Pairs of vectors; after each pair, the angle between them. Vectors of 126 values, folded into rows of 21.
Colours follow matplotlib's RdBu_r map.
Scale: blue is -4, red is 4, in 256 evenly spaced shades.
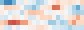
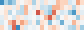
partly aligned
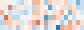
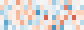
partly opposed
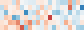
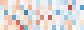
nearly parallel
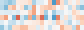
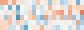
partly opposed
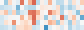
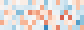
partly aligned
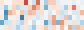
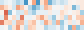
nearly opposite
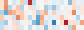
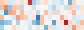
nearly parallel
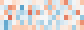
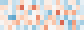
partly opposed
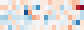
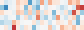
partly aligned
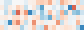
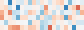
orthogonal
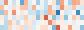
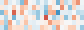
nearly parallel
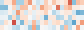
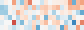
nearly parallel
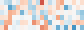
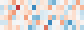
partly aligned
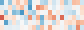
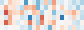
partly opposed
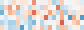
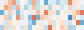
partly aligned
